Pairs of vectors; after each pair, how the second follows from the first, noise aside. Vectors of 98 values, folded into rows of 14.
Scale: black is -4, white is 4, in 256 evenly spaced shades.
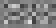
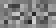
negated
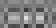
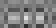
copied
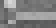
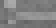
shrunk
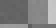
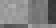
negated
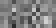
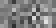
copied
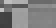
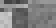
negated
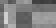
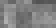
shrunk
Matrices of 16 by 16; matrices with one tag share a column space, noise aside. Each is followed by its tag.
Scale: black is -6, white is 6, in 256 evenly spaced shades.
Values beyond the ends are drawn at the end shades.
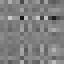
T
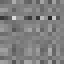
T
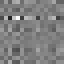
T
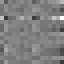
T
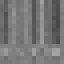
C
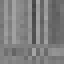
C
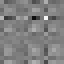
T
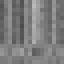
C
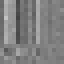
C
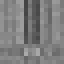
C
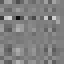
T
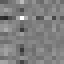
T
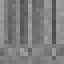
C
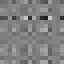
T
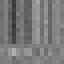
C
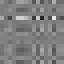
T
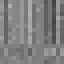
C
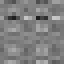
T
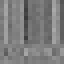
C
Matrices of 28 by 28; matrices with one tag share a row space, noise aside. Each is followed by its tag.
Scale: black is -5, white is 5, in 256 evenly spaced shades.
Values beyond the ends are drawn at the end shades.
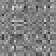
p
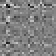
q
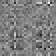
p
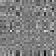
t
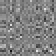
t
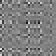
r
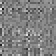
r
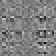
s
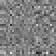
t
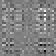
s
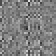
r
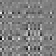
r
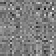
t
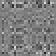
p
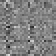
q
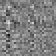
q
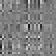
r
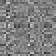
q
